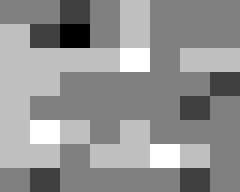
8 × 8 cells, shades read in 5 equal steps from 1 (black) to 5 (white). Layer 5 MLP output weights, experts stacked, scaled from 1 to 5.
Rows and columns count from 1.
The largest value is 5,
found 3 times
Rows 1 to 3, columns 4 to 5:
3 4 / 3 4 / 4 5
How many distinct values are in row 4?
3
